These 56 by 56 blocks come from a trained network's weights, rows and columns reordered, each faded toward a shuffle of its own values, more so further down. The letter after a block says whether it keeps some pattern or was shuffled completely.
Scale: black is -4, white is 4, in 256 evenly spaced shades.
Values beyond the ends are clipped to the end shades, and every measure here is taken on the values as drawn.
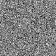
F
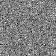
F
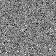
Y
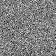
Y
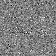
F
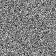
Y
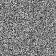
Y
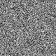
Y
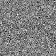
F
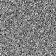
F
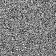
F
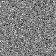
F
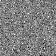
F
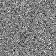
F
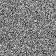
Y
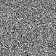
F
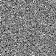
F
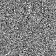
F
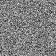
F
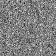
Y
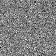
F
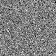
Y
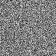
Y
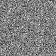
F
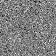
Y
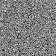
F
